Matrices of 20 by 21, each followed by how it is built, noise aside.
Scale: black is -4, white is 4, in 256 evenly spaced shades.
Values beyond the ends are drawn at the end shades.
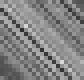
Toeplitz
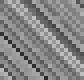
Toeplitz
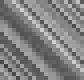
Toeplitz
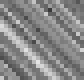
Toeplitz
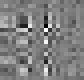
low rank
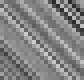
Toeplitz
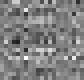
low rank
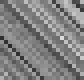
Toeplitz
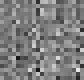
low rank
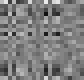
low rank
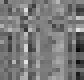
low rank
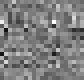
low rank
